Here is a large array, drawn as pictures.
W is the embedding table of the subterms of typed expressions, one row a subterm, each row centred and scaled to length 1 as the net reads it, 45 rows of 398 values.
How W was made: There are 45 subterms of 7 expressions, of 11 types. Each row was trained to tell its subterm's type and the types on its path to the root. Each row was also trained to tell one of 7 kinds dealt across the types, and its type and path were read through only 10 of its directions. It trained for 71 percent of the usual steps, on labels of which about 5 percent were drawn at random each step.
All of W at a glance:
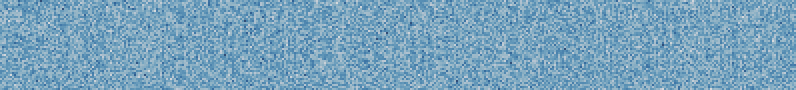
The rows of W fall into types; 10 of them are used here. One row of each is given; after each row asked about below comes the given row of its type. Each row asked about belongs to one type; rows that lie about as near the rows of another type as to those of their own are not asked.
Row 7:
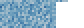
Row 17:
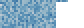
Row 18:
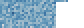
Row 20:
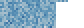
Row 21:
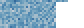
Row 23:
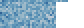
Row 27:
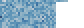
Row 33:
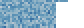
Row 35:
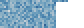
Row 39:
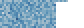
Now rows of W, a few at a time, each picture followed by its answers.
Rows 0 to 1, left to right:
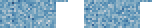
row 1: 33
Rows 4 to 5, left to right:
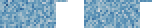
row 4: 27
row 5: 23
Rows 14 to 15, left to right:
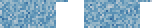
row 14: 35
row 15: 33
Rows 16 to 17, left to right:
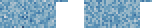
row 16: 35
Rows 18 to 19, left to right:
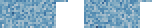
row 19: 27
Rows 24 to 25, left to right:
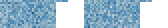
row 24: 20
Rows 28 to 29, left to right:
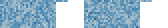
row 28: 23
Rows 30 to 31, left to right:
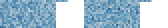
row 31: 33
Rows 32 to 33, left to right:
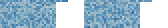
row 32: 23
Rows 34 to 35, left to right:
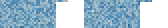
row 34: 21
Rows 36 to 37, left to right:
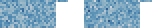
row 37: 27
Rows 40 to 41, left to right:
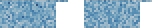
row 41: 17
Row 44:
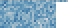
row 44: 39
